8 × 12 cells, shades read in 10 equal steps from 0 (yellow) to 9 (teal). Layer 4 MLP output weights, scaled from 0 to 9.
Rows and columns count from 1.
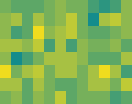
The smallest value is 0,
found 3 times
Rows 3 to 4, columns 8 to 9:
5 6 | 4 5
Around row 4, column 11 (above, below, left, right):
5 6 5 6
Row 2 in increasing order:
2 2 3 3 3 4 4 4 5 5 6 9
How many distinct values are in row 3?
7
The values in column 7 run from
2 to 7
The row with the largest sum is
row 1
